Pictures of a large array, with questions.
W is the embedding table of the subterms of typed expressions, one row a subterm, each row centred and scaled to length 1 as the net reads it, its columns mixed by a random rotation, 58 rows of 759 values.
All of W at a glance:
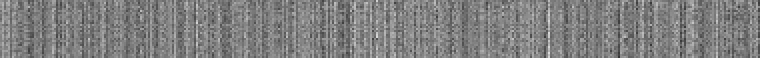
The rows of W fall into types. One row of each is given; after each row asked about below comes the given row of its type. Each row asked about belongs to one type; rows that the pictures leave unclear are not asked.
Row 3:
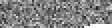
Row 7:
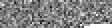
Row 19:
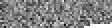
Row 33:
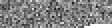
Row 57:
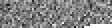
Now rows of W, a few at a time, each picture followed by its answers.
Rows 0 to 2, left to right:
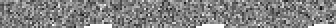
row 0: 57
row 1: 33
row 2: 3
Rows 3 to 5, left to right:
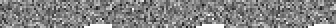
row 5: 3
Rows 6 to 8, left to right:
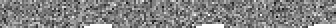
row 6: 3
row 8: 33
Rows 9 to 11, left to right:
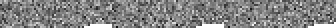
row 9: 3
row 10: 19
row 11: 19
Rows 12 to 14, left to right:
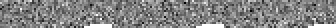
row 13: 33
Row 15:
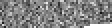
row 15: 19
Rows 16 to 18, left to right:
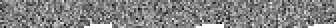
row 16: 19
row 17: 3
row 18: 19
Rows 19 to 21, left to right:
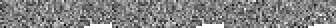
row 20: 19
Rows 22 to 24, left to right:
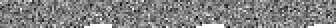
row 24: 33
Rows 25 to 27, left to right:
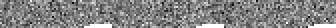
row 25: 33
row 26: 3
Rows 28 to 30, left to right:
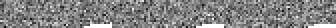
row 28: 19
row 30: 3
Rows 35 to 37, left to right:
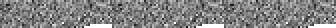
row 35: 57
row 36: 57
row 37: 57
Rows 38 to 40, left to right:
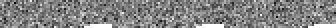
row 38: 7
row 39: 3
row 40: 33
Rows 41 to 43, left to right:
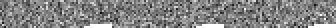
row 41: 19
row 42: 3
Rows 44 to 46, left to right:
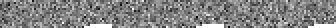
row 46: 19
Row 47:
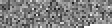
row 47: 33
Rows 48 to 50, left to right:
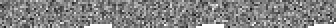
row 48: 33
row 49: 57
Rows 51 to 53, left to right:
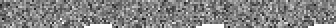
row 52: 33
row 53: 19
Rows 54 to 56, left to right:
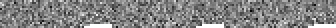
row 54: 7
